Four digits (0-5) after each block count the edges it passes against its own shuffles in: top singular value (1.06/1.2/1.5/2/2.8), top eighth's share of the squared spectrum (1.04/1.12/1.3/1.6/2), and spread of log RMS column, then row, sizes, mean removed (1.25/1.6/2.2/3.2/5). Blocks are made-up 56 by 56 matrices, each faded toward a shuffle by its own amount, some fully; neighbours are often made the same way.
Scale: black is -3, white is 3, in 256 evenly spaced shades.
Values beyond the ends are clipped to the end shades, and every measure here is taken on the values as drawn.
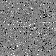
2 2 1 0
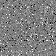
2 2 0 0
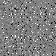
3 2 1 1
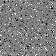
1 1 0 0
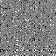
4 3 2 1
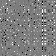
4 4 2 1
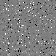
3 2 1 0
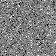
0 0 0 0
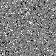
0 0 0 0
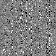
2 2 3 0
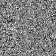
1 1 1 0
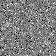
1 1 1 0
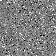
0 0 0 0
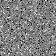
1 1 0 0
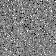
0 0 0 0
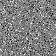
0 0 0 0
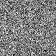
2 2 0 1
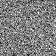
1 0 0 0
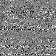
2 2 0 3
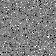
0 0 0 1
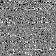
1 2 0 2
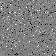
1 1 0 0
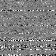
2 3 0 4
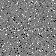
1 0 0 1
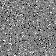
0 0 0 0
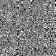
3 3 2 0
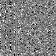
3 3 2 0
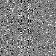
3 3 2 1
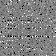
4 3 1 1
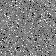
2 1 0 0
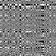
5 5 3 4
